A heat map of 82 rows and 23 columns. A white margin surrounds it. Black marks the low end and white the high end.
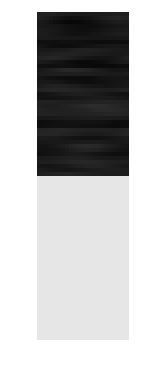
The table splits into 2 rows of 1 panel. Panel 1,1: very low, streaked across, faint in contrast. Panel 2,1: very high, flat.
